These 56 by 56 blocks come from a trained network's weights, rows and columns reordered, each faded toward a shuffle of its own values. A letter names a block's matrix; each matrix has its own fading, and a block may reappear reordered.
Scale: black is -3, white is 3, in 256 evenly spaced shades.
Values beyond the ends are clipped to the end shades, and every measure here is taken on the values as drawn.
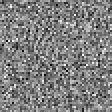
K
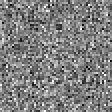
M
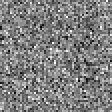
M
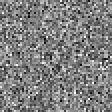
K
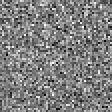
M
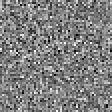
K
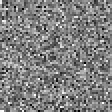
K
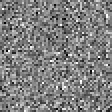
K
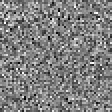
K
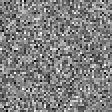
K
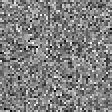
K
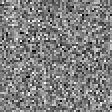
K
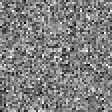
M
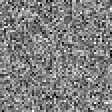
K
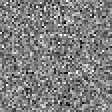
K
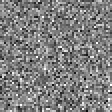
M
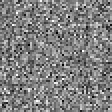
M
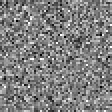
M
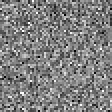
K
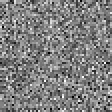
K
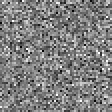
M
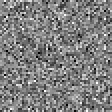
K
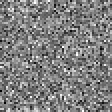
M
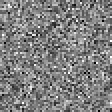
K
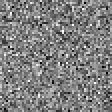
M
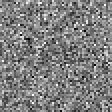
M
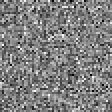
K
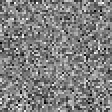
K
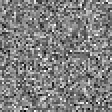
M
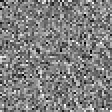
K
